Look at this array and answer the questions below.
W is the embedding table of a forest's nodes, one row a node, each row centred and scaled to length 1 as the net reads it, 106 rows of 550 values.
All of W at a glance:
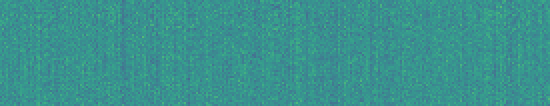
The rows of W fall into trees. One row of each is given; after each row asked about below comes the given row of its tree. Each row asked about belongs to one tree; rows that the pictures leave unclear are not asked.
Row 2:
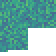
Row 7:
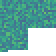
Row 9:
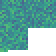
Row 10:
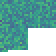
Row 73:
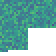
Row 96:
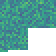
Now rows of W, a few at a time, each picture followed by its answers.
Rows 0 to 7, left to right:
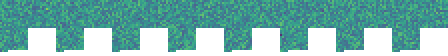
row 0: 10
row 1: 73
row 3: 10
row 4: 7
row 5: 9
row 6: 7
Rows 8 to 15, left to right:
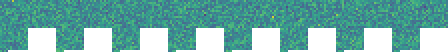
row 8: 73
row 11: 96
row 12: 9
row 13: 9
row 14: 96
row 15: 96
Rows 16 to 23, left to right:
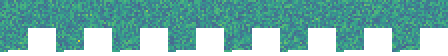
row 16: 96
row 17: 7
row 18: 9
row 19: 2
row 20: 9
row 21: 10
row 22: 9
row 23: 10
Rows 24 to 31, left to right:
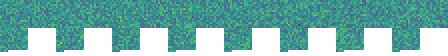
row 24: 73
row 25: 73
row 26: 2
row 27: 2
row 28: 96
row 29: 96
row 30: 10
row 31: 7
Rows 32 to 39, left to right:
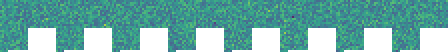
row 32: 9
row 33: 73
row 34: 73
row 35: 2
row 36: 96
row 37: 10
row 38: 10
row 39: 7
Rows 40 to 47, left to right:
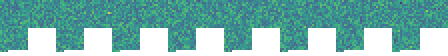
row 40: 73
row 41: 96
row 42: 9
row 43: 7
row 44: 73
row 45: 10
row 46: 10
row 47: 9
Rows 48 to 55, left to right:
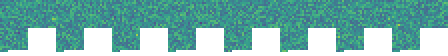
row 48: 96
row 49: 7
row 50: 73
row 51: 7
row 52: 73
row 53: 9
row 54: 96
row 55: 10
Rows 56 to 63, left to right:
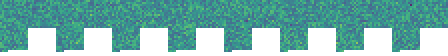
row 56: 10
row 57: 2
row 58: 96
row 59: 2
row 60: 2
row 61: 10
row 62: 10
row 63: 7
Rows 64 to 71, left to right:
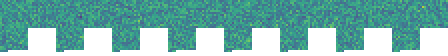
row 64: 2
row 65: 73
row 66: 73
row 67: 96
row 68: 96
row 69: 73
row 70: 73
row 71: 7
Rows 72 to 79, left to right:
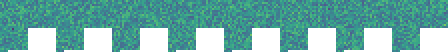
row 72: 2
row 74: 7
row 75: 73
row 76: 96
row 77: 2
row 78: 10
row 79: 2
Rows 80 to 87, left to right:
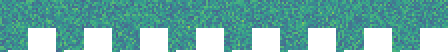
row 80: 2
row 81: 10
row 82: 7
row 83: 73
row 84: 2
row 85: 2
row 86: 7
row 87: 9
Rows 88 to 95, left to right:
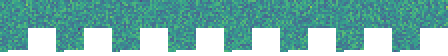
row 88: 2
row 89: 96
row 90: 73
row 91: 9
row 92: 9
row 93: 96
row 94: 7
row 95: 2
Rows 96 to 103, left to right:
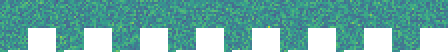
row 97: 10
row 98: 9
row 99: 96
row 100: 73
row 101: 96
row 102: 10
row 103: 7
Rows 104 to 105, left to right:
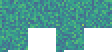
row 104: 7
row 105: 2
